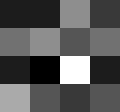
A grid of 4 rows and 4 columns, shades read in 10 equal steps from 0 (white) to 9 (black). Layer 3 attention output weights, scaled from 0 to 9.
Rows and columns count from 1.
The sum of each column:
24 27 17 26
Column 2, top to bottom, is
8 4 9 6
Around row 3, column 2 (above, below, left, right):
4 6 8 0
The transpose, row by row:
8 5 8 3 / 8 4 9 6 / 4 6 0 7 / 7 5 8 6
